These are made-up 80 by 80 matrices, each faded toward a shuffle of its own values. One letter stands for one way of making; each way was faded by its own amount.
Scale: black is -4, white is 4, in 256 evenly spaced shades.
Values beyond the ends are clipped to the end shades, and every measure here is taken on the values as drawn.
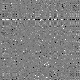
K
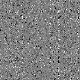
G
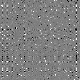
K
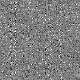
G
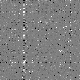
K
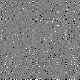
K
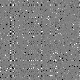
K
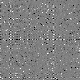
K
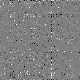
K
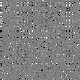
K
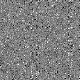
G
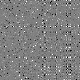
K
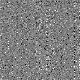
G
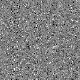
G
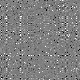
K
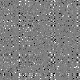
K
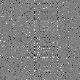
K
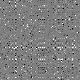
K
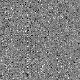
G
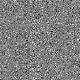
G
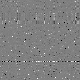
K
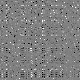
K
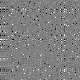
K
